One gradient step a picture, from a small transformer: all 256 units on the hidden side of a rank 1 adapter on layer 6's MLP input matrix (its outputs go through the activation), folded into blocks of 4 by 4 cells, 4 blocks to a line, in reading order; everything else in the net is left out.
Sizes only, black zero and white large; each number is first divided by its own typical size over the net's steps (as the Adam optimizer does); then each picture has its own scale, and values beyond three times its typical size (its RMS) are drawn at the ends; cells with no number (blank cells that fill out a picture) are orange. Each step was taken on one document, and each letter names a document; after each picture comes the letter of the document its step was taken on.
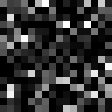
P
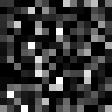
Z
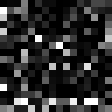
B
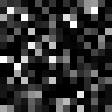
B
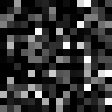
Z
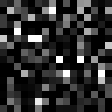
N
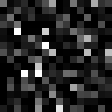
N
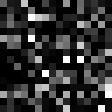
P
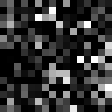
P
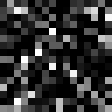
B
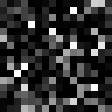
B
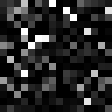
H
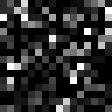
B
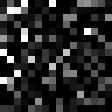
H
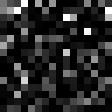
H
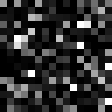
P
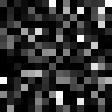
Z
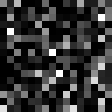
P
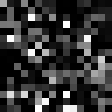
P
